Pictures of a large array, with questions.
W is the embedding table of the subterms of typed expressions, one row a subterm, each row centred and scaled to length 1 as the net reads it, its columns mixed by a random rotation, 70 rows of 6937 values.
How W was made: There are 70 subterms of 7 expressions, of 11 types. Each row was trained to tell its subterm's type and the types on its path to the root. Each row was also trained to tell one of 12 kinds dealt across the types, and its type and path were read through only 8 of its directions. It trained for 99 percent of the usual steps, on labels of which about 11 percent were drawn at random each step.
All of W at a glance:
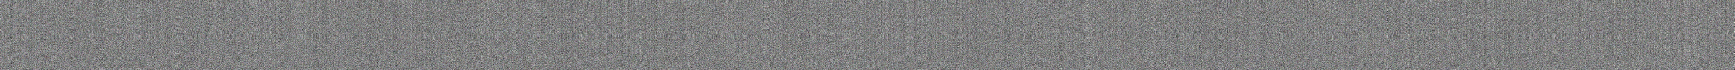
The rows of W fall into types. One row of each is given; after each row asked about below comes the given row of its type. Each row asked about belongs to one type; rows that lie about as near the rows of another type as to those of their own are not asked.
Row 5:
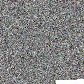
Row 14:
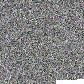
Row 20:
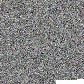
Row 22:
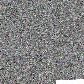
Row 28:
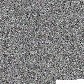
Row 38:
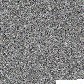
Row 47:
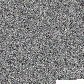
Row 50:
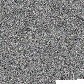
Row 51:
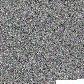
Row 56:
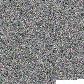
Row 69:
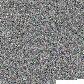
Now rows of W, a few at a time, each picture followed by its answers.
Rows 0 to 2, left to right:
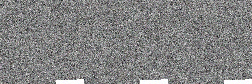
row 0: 22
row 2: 50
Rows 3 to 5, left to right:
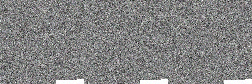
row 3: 47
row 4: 51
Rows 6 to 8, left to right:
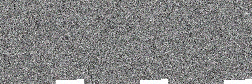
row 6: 28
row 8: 56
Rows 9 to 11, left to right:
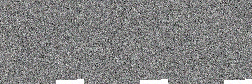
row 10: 51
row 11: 20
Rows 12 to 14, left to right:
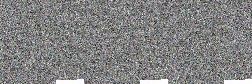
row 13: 47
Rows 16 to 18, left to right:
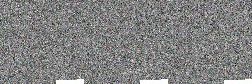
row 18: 20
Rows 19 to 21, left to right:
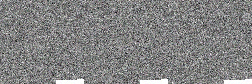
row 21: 51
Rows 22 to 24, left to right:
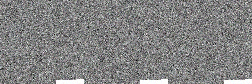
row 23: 56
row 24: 5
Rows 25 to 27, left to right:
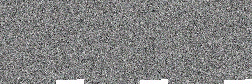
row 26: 69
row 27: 28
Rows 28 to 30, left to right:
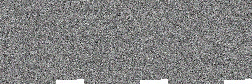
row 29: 20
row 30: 20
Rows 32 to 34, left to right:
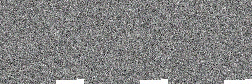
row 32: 47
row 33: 69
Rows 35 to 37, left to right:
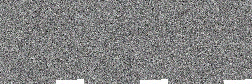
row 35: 51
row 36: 51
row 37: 28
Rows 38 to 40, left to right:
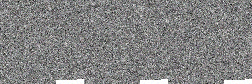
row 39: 56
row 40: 47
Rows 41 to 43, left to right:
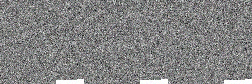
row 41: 38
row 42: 20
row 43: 69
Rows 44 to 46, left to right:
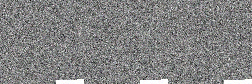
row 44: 5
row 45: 47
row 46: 28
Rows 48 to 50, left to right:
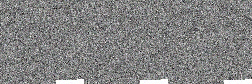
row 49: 51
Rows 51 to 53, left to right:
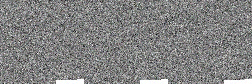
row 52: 38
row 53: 28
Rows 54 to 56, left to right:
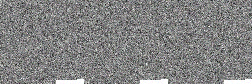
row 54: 20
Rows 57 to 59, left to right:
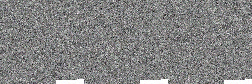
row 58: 69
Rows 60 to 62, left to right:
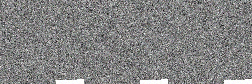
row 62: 38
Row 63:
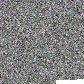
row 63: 38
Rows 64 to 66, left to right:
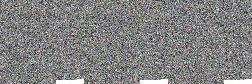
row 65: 28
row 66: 38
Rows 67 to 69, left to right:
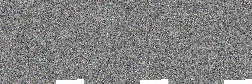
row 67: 56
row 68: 38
